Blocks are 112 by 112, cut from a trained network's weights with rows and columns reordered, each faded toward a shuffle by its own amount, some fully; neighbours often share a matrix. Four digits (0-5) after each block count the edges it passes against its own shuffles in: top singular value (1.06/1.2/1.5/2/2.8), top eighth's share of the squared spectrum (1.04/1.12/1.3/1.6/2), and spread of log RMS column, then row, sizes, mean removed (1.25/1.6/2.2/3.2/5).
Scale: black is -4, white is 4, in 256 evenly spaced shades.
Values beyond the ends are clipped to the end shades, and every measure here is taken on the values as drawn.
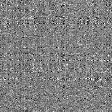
3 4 1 3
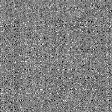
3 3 1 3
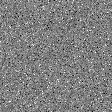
0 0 0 0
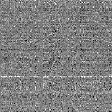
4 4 3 2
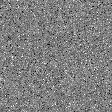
0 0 0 0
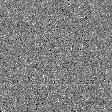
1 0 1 0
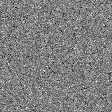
1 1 0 0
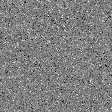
0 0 0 0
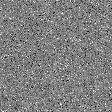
0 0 0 0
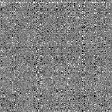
3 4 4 2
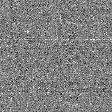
2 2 2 1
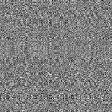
4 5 1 3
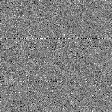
3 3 1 2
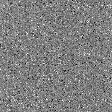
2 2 0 2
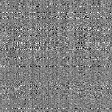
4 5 2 4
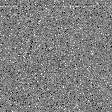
1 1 0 0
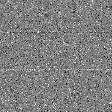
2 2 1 1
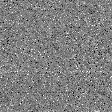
1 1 1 0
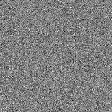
3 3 0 2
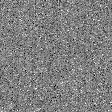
1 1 0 0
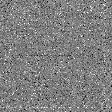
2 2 1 1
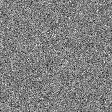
1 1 0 0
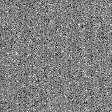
2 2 0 1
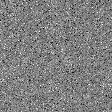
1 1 0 0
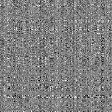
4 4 2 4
